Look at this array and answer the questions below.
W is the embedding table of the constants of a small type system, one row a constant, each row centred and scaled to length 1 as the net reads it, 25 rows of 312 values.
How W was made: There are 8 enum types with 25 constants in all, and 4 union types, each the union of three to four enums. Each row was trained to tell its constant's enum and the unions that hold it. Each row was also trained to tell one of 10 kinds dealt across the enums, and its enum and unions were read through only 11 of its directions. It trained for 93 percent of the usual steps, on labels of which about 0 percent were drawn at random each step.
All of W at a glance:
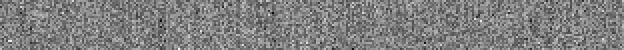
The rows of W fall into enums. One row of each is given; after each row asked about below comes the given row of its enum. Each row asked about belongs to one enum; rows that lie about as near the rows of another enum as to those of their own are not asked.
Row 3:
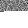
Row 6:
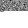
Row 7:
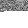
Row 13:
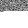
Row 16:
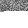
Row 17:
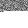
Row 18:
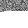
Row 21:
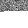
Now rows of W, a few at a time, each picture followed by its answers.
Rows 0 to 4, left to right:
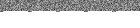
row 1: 17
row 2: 7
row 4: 18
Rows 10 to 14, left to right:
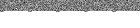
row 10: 13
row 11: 7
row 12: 3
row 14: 6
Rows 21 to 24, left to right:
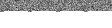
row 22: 3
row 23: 18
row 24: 13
